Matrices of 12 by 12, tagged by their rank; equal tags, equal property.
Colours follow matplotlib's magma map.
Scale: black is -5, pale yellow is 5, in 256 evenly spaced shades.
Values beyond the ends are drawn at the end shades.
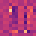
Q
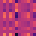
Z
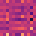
Q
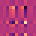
Z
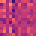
Q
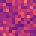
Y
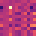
Q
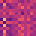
Q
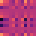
Z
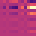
Z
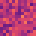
Y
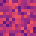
Y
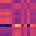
Z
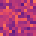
Y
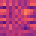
Q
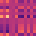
Z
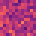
Y
